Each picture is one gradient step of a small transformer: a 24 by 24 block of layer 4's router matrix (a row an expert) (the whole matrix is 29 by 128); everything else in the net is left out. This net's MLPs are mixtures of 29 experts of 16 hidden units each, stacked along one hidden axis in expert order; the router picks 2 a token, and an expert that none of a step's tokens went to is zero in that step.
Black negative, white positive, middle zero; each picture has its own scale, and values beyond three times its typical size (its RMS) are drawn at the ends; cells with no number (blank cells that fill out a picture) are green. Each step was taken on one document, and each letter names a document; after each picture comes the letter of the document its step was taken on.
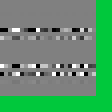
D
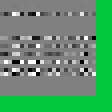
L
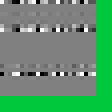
D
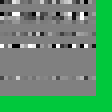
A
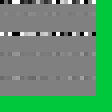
A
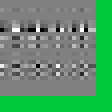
D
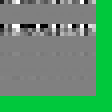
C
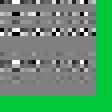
C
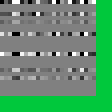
C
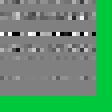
A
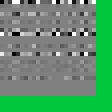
C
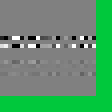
L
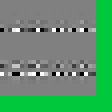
D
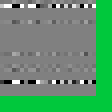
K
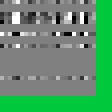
A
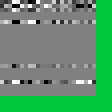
K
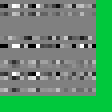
L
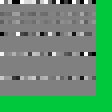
C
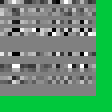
C
